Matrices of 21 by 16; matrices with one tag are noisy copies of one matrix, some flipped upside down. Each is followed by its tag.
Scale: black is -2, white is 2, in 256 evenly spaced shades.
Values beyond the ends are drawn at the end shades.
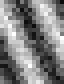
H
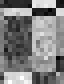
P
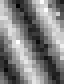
H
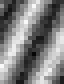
H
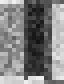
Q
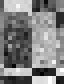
P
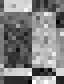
P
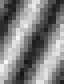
H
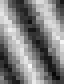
H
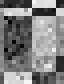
P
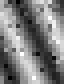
H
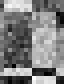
P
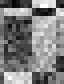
P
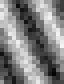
H
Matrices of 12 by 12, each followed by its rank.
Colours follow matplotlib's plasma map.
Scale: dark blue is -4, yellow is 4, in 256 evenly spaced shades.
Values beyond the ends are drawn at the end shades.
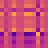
one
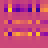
one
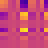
one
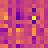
two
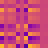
one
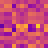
two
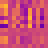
two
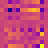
two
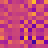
two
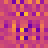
two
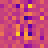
two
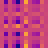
one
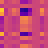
one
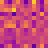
two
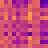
two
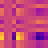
one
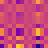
one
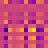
one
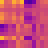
two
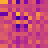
two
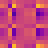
one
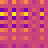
one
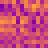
two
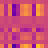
one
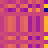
one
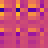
one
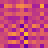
two
